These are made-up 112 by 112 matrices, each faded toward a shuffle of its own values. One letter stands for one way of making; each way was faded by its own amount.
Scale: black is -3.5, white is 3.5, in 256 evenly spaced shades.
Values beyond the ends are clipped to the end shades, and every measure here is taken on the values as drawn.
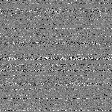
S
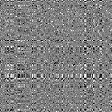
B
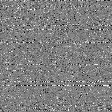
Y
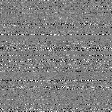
S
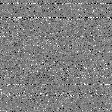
Y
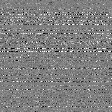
S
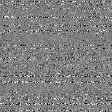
S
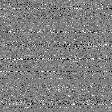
S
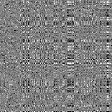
B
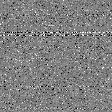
Y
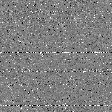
Y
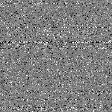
Y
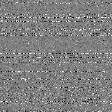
S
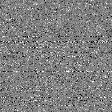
Y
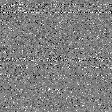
Y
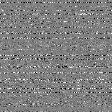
S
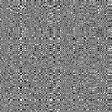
B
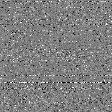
Y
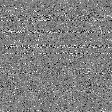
Y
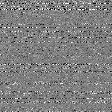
S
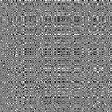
B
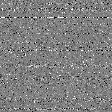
Y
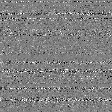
S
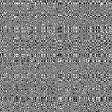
B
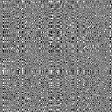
B
